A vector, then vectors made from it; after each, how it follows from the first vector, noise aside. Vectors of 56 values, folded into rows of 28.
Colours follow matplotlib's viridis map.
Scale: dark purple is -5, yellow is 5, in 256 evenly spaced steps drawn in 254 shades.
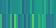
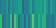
copied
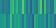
reversed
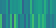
copied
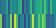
scaled up
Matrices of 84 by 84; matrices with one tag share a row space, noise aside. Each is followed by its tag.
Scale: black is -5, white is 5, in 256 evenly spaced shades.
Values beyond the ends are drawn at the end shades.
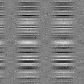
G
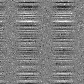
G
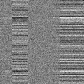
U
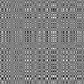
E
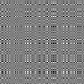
E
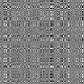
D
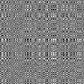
E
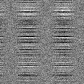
G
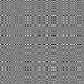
E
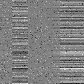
U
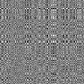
E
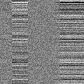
U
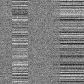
U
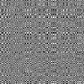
E
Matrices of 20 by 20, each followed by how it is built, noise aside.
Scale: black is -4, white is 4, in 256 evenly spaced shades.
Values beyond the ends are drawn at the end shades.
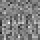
low rank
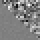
upper triangular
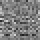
low rank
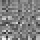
low rank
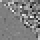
upper triangular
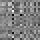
low rank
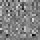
low rank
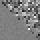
upper triangular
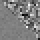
upper triangular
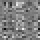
low rank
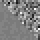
upper triangular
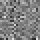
low rank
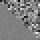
upper triangular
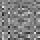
low rank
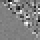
upper triangular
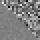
upper triangular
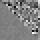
upper triangular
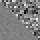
upper triangular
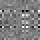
low rank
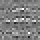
low rank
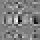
low rank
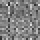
low rank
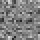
low rank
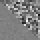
upper triangular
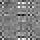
low rank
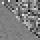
upper triangular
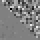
upper triangular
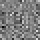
low rank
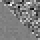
upper triangular
